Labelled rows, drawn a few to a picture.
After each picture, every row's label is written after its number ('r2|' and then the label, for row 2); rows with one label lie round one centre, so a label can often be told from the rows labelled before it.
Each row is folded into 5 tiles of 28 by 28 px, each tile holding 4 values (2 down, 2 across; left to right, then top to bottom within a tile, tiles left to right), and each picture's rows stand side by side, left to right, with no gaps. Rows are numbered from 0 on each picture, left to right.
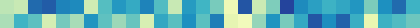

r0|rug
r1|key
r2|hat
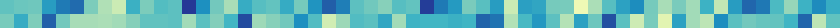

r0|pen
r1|rug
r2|rug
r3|hat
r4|pen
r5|rug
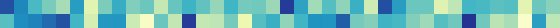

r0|hat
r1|pen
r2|hat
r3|pen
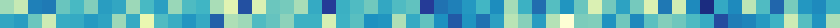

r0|rug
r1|key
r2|rug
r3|hat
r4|key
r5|hat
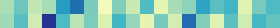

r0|pen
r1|pen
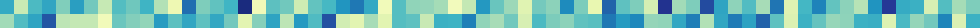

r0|pen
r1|key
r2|pen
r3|pen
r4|key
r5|hat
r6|rug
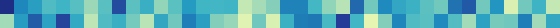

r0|hat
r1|pen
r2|hat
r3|rug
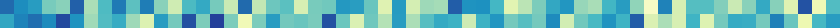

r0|hat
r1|key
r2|pen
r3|rug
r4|key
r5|key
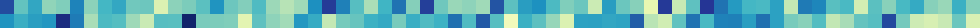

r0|hat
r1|pen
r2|rug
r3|hat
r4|key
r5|hat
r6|pen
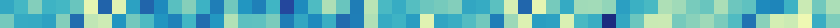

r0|key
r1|hat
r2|hat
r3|key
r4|pen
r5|pen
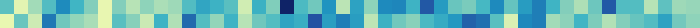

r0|pen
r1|pen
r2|hat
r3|hat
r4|rug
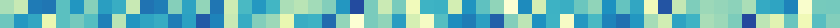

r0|rug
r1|hat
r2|pen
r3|key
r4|key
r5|pen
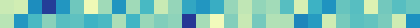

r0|rug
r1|pen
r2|rug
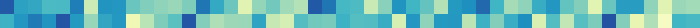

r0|hat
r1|pen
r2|rug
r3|rug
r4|pen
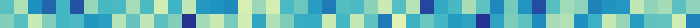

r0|rug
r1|pen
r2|rug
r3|hat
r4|rug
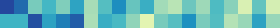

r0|hat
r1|pen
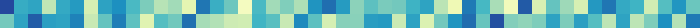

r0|hat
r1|pen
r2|rug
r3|key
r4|rug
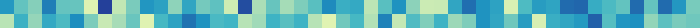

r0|key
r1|key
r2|rug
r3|rug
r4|hat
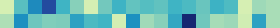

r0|rug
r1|pen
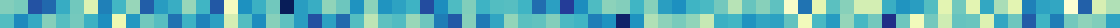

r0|rug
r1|hat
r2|hat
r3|hat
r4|hat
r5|key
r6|pen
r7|key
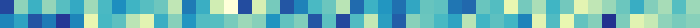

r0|hat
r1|key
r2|hat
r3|rug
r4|pen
